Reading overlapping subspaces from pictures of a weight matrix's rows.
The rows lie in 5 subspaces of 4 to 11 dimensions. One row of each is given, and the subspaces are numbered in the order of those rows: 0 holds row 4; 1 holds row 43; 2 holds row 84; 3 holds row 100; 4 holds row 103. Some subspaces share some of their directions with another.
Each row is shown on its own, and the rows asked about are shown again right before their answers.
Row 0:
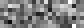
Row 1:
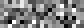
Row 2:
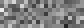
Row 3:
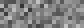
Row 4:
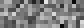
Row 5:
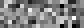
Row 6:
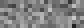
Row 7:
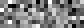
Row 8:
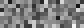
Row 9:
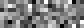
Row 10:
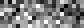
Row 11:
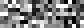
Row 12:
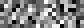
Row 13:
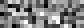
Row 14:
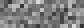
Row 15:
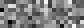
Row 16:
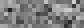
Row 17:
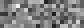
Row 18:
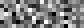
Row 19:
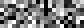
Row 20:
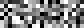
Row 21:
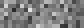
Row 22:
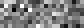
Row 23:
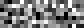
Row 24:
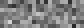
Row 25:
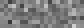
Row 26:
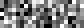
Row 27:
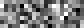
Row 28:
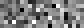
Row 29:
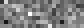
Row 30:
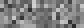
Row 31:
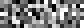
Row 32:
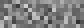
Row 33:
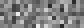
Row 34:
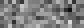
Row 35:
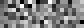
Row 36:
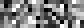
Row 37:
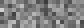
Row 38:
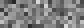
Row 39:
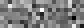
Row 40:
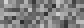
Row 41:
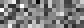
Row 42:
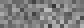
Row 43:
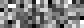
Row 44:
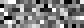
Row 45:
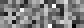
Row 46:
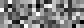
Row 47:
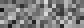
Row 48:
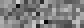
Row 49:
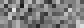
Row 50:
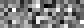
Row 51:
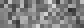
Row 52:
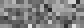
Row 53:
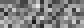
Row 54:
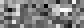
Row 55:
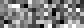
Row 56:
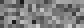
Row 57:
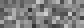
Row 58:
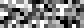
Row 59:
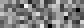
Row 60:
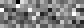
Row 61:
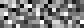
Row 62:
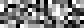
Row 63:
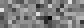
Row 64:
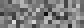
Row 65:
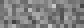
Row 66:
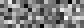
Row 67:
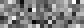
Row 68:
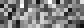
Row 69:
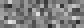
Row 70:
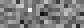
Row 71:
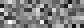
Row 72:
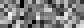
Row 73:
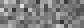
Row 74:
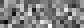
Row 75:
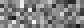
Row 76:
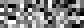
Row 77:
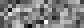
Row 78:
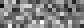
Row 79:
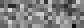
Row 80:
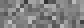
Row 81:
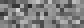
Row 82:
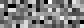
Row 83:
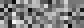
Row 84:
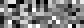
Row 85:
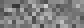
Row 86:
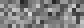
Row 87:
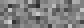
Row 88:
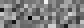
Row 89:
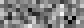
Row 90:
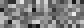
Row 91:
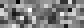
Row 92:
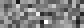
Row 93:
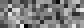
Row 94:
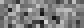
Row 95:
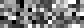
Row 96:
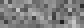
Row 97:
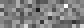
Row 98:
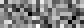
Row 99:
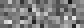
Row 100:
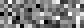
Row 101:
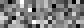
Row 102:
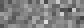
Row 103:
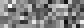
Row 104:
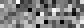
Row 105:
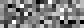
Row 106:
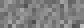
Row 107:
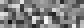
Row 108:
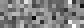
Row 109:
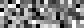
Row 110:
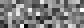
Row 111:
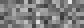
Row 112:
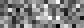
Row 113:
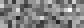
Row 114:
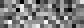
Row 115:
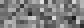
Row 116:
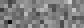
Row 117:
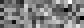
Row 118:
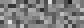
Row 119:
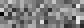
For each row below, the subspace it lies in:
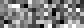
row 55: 0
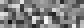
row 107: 3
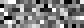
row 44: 4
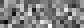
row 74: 0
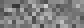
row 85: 3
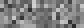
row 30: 0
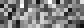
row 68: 1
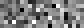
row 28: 0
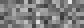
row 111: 3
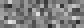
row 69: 4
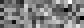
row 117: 2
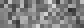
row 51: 1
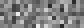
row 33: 0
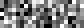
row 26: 0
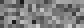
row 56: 2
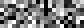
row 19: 1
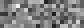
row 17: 0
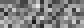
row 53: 3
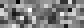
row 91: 3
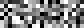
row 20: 3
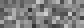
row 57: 3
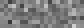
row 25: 1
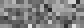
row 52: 2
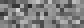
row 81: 4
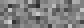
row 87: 3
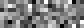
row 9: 1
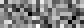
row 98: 0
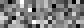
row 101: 2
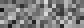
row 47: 1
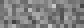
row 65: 0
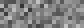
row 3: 1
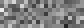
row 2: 1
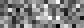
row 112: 3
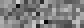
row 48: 3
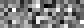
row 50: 3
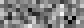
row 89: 0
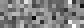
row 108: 0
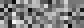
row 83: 3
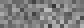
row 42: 0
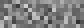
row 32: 0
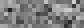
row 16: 2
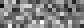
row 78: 4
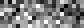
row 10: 3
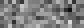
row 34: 4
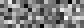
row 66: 4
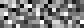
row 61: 4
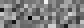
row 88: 0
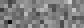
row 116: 4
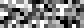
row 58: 4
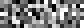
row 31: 0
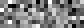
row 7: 1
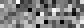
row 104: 3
